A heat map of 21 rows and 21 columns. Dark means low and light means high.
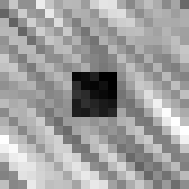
Histogram: skewed, a long tail of low values. Odd patch: lower, in the centre. Ninth with the lowest average: centre.
